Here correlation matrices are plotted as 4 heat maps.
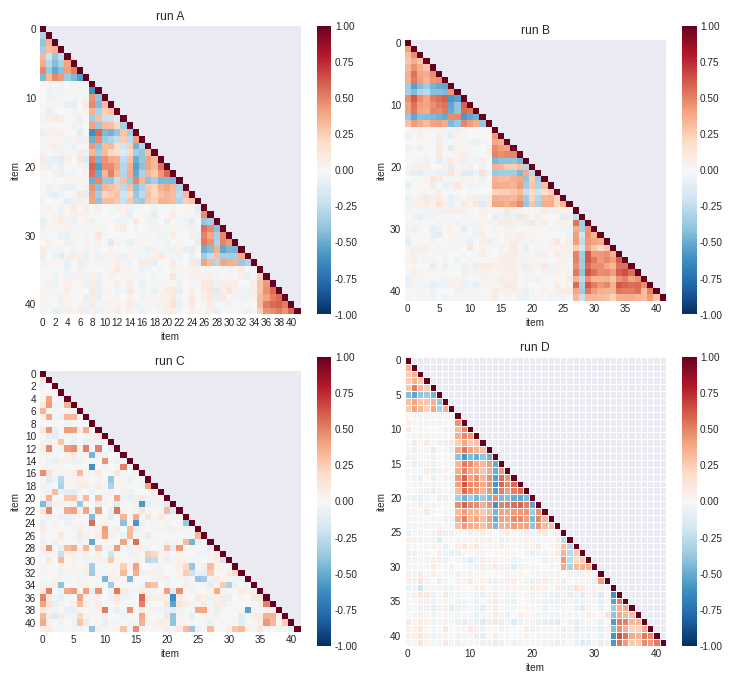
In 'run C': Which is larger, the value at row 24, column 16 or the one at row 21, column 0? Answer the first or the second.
the first
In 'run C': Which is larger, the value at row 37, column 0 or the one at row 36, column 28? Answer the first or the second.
the first
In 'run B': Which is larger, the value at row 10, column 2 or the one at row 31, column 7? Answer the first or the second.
the first
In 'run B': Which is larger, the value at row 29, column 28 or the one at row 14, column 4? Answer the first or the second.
the second
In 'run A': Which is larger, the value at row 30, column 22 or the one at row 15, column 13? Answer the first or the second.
the second
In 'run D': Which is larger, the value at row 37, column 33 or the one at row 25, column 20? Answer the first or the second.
the second
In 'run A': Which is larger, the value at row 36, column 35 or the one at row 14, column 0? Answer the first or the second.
the first
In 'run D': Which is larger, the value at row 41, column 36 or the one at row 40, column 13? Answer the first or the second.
the first
